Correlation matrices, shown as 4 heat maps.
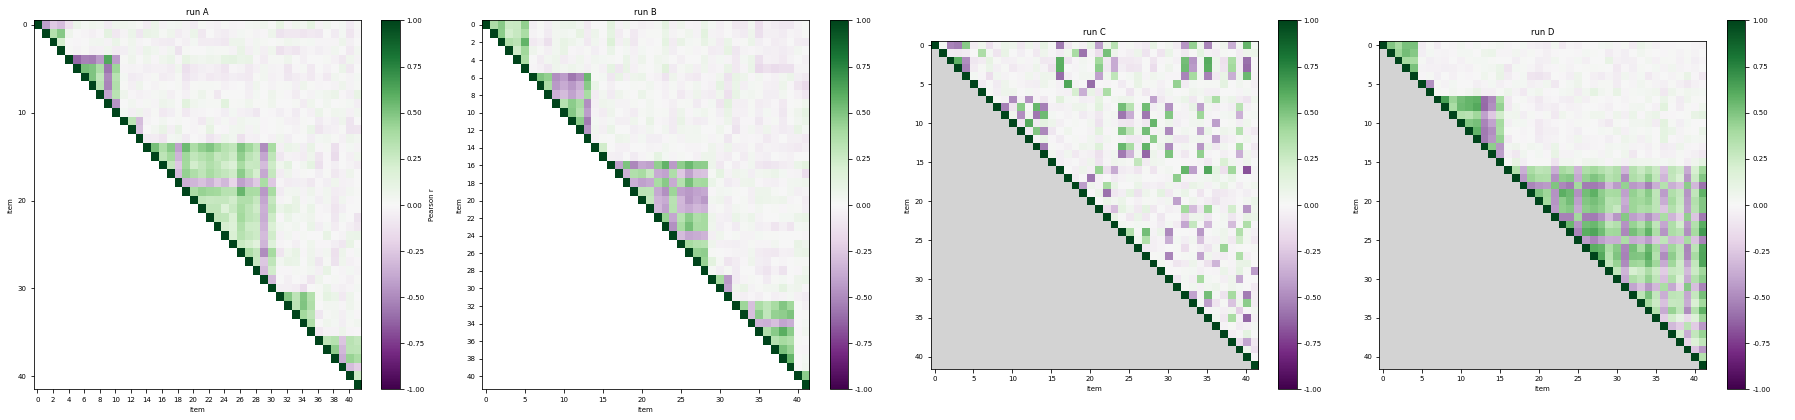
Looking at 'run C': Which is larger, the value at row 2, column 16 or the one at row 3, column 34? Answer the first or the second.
the first
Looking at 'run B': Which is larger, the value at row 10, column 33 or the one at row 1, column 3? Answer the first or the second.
the second
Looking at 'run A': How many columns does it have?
42
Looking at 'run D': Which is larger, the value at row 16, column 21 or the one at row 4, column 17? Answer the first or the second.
the first
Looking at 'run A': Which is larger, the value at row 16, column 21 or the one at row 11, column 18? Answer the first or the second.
the first
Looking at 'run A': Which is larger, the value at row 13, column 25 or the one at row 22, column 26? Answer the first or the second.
the second
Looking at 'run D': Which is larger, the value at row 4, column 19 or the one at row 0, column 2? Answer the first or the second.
the second
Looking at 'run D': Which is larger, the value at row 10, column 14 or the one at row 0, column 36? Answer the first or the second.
the second
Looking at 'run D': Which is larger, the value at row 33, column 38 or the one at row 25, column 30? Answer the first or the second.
the first
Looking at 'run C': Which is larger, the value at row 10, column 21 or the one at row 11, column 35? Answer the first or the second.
the second
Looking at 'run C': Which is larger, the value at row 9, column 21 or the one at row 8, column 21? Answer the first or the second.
the second
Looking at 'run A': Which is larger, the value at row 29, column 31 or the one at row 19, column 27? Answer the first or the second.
the second
